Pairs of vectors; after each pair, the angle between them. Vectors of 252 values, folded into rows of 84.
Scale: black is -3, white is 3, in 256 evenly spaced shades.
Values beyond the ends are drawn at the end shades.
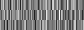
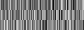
nearly opposite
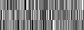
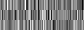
nearly opposite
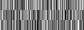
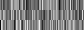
partly opposed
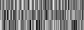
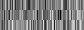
orthogonal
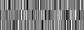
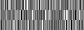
nearly opposite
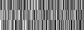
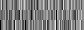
nearly opposite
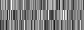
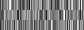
orthogonal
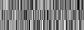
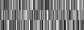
nearly opposite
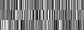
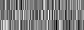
nearly parallel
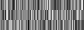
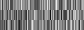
orthogonal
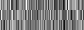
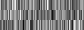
orthogonal
